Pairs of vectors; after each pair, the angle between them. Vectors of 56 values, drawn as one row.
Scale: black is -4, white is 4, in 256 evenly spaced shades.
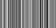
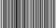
partly aligned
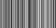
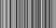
partly opposed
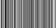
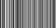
nearly opposite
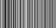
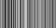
nearly parallel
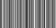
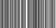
partly opposed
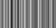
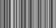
nearly opposite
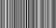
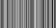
partly aligned
